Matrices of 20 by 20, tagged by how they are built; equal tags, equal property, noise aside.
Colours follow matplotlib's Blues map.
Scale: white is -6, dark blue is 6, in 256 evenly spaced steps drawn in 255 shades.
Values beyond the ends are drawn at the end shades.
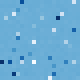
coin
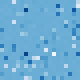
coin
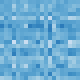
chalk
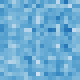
chalk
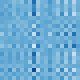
chalk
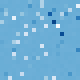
coin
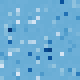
coin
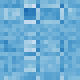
chalk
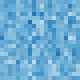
chalk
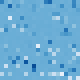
coin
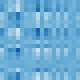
chalk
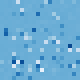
coin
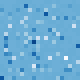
coin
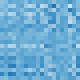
chalk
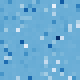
coin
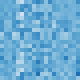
chalk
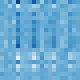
chalk
